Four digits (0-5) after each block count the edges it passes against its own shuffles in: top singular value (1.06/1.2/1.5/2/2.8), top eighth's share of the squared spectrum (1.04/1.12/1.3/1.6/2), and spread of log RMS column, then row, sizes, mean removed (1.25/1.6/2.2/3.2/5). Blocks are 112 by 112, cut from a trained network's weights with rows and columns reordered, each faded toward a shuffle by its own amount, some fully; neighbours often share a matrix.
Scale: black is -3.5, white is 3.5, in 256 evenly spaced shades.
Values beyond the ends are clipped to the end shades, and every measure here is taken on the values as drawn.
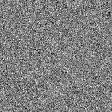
3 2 0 0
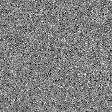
2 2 0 2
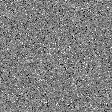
0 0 0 0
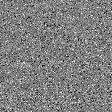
1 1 0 1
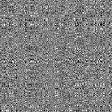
4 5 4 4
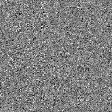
3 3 2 1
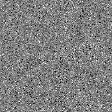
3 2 2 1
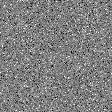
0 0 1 0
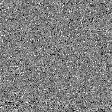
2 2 0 2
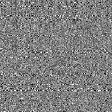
3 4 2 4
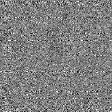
3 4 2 3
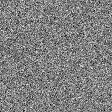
1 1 0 0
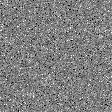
0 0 0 0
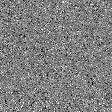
0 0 0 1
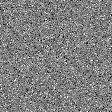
0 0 0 0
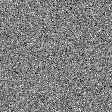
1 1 0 0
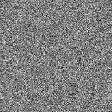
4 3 1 1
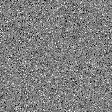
2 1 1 0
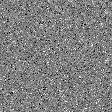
0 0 0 0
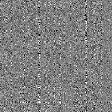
4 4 4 2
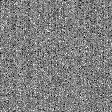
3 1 0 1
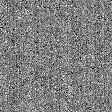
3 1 0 0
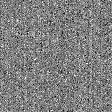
2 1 0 0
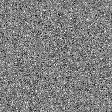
1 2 0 0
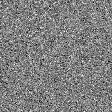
2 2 0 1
